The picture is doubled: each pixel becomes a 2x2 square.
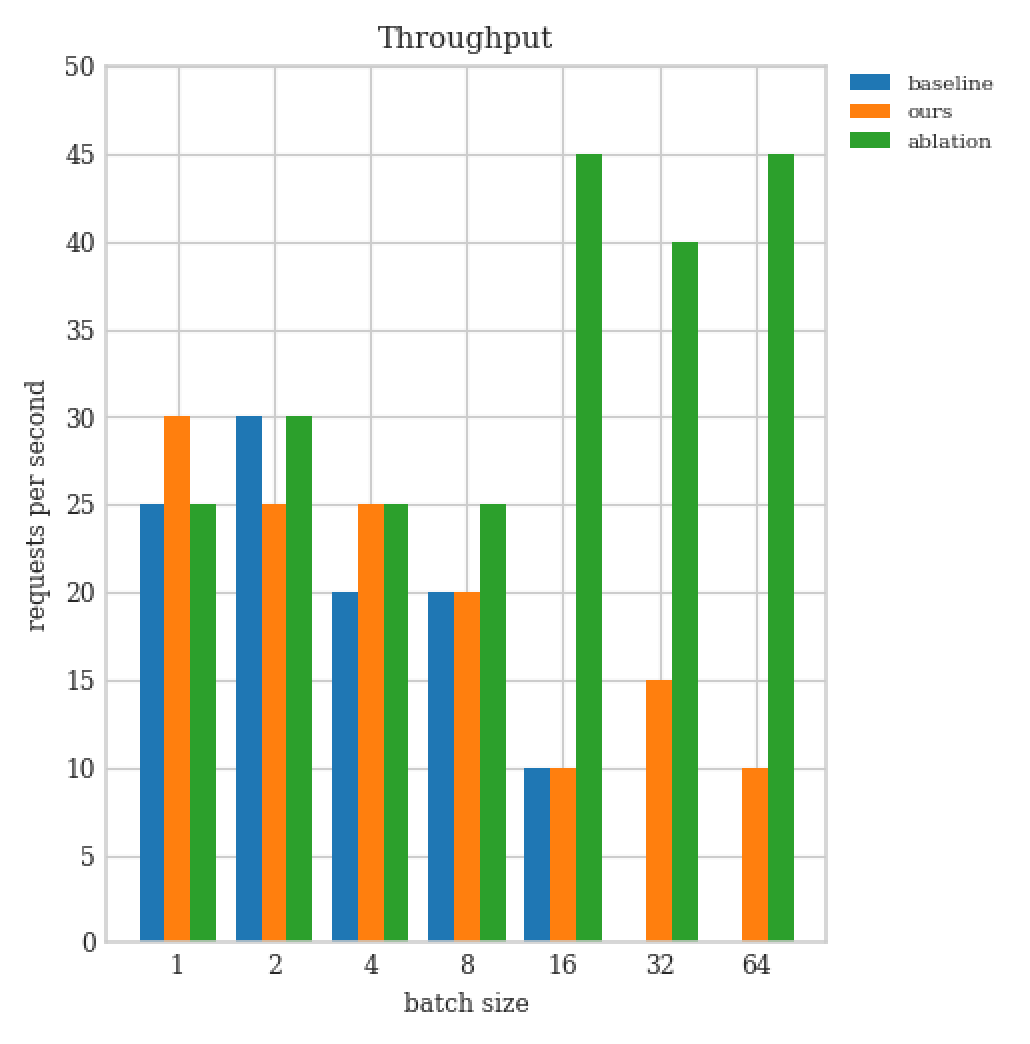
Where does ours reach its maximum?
1
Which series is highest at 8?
ablation
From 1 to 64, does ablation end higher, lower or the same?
higher
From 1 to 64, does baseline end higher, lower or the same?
lower
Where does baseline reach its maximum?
2
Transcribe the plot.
Title: Throughput
x-axis: batch size, ticks 1 2 4 8 16 32 64
y-axis: requests per second, ticks 0 5 10 15 20 25 30 35 40 45 50
Legend: baseline, ours, ablation
Values:
baseline: 25 30 20 20 10 0 0
ours: 30 25 25 20 10 15 10
ablation: 25 30 25 25 45 40 45
